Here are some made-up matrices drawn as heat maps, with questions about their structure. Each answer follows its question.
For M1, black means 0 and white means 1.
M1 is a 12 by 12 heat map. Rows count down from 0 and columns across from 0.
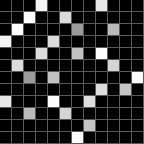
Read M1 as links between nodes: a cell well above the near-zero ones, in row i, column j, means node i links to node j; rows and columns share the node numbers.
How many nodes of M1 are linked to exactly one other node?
2
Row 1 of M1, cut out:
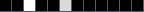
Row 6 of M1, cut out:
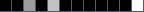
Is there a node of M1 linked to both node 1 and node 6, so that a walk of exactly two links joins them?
yes
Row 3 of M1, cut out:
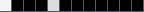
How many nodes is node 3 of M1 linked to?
2
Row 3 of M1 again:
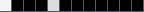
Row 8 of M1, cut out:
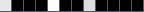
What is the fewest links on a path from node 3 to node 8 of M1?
2
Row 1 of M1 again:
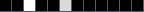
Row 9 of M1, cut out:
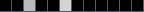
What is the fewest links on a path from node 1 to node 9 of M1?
2
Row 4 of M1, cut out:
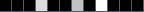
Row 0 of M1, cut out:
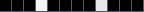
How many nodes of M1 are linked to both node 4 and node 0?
2
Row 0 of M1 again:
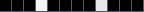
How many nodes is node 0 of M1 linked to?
2
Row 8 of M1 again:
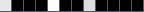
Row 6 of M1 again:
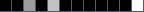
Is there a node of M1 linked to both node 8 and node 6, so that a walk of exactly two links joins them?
yes
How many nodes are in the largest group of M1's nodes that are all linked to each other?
2
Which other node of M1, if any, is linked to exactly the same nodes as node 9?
node 1
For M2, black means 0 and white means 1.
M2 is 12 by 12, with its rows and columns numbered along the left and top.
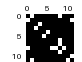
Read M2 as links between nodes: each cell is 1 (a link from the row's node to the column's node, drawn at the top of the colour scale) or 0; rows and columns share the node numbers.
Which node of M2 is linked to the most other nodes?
node 8
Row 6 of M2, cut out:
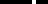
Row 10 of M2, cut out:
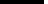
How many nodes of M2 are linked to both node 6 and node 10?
0
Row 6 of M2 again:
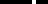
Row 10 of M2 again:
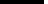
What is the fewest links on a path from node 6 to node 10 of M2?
5
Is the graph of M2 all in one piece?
no
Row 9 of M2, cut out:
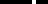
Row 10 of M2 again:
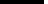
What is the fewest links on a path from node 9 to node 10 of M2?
5
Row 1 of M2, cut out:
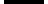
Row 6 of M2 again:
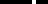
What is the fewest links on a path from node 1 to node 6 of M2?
3
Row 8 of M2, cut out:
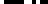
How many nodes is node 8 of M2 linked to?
4
